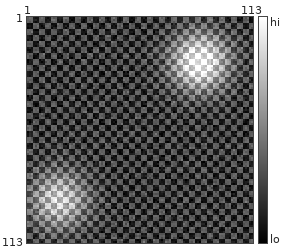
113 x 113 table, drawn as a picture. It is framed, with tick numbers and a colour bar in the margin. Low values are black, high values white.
Ninth with the highest average: top right. Average level on the scale: 30%. Bumps: two. Slope: none. Odd rows or columns: none.
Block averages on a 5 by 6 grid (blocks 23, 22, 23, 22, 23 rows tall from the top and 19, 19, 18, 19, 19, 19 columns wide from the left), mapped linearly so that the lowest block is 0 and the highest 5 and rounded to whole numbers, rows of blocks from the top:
0 0 0 1 5 2 | 0 0 0 1 5 2 | 0 0 0 0 0 0 | 3 2 0 0 0 0 | 4 2 0 0 0 0
